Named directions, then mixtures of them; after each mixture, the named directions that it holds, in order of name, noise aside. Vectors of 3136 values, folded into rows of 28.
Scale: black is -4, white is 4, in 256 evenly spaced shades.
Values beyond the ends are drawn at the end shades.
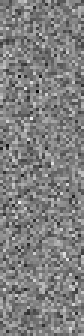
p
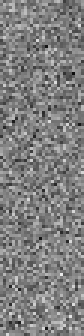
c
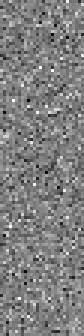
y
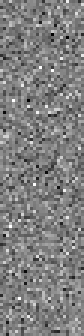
y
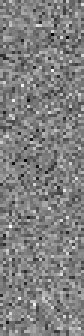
c, y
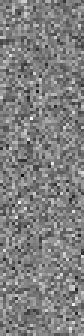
c, p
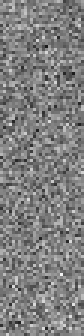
c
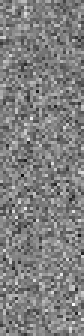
c, p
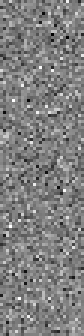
y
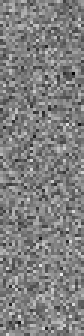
c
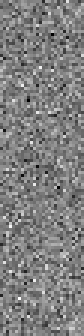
p, y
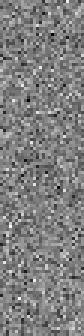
p, y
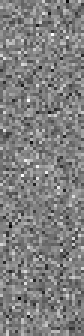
p, y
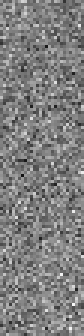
c, p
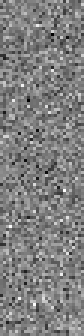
c, y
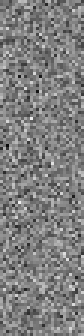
p
